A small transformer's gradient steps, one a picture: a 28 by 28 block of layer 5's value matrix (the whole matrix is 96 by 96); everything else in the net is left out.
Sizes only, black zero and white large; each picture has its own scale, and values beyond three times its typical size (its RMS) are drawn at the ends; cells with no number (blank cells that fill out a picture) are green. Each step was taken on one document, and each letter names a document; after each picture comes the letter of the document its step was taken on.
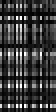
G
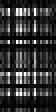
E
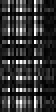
E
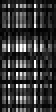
E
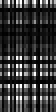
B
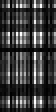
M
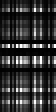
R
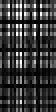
B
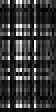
E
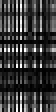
G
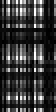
M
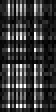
E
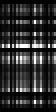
R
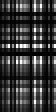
R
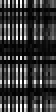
G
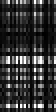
M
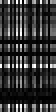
G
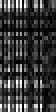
G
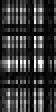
M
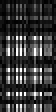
E
